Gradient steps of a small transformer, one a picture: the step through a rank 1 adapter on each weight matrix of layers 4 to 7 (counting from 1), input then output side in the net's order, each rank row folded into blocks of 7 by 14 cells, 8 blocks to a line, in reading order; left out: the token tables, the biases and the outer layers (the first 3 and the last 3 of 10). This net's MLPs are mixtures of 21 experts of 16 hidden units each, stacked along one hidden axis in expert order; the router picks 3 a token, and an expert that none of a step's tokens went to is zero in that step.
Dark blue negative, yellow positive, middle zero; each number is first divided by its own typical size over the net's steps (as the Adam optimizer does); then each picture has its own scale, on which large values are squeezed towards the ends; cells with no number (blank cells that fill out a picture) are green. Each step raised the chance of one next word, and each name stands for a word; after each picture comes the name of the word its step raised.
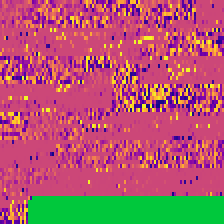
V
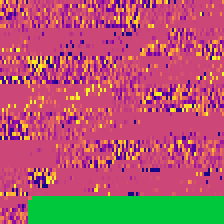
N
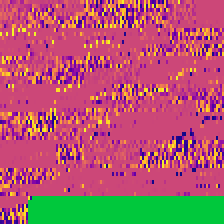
V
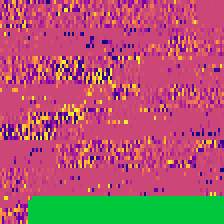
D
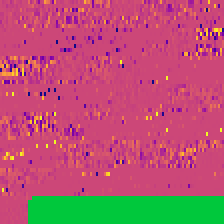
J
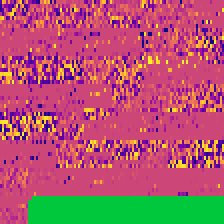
D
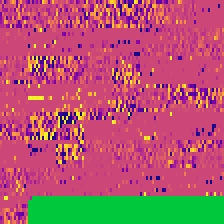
N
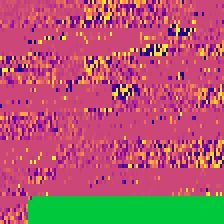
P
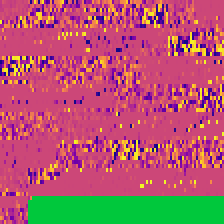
P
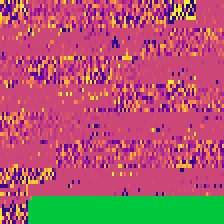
N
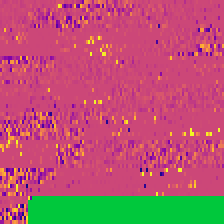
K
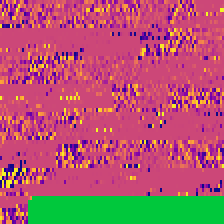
N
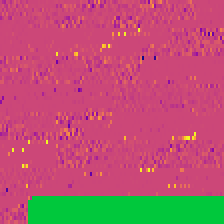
K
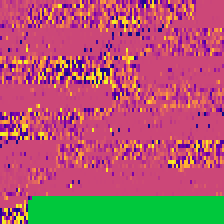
D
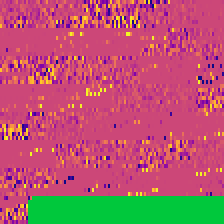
K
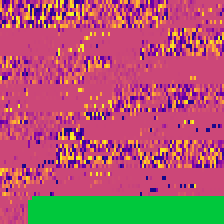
V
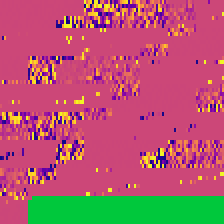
V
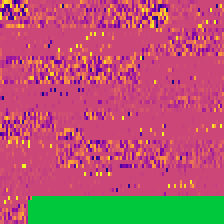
K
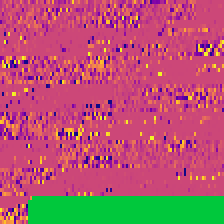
J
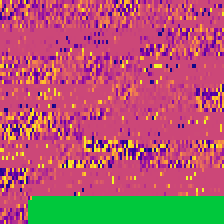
P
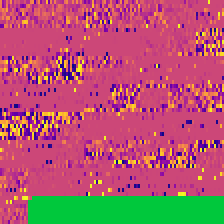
D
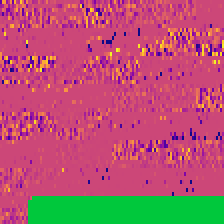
N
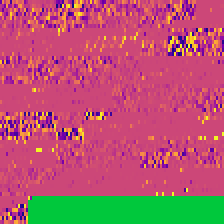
K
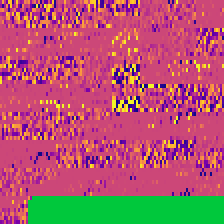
V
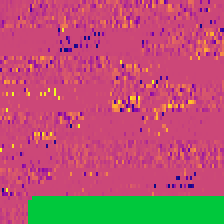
N
